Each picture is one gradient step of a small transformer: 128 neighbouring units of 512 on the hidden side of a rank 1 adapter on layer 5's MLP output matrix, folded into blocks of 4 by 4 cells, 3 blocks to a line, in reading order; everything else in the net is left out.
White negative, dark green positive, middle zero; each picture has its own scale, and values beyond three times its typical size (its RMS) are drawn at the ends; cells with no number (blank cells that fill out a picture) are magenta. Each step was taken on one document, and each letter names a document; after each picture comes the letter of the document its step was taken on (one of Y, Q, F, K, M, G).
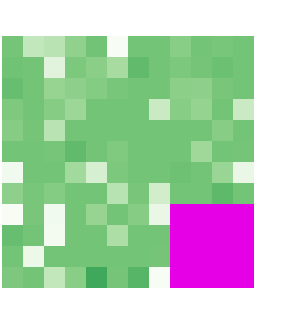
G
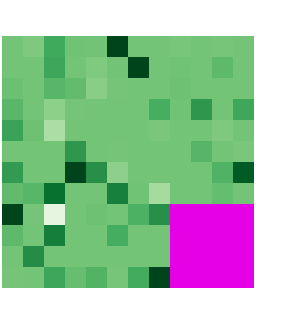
G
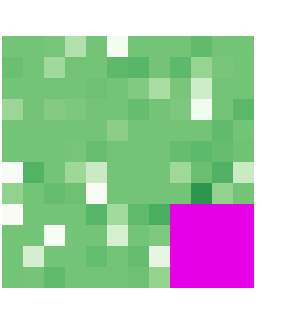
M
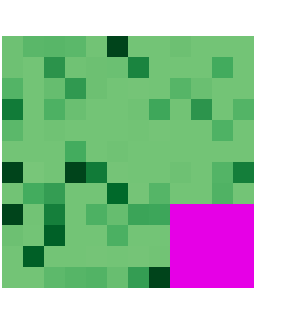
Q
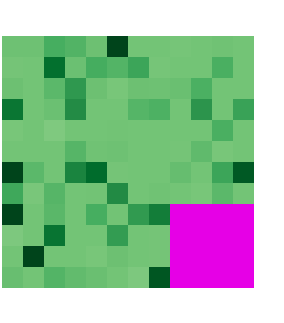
Q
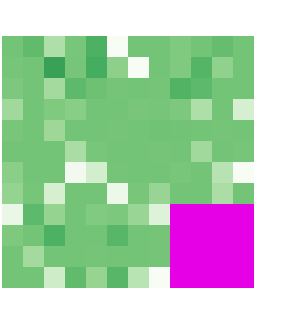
G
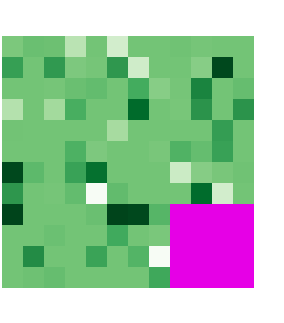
M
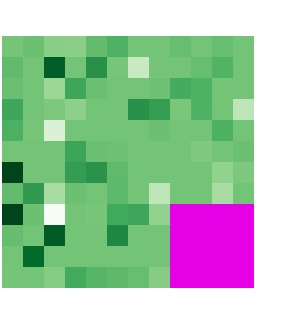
G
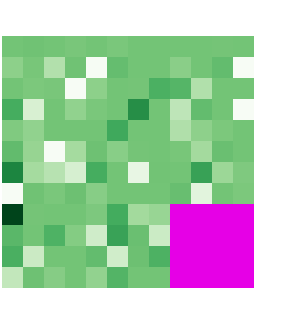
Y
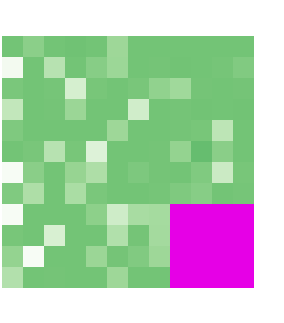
Y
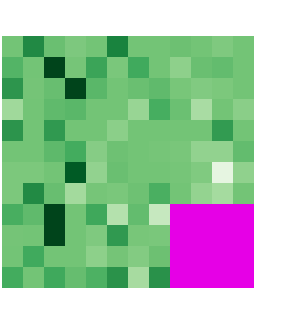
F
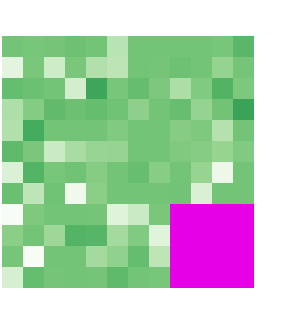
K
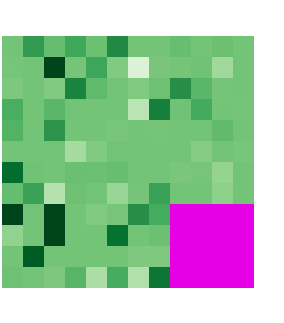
G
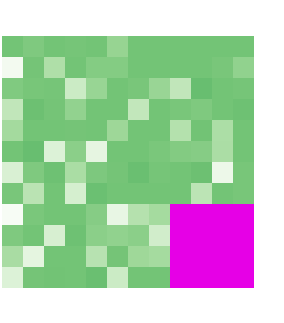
Y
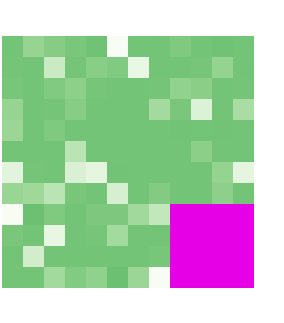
F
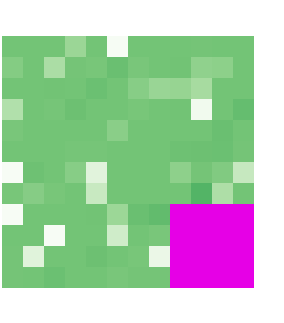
M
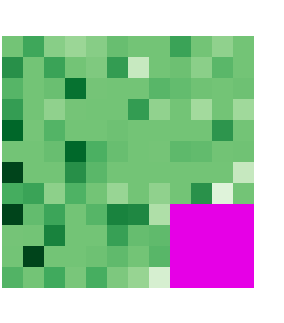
F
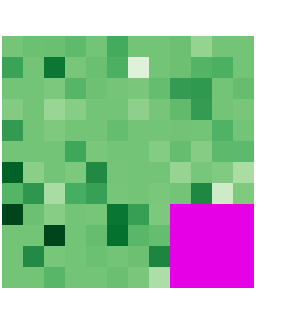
M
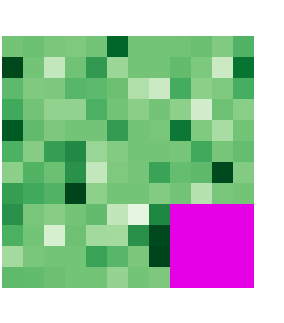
K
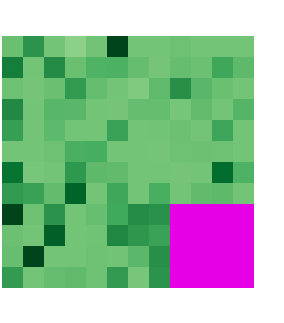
Q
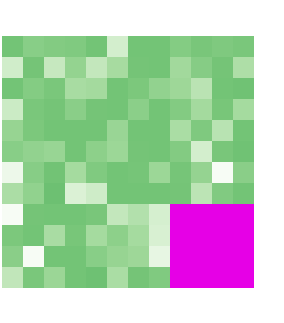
K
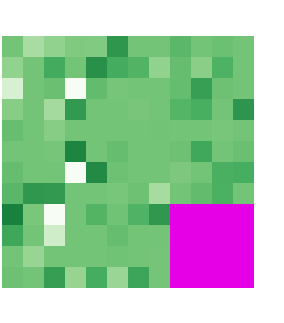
F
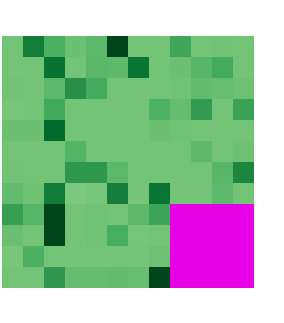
G
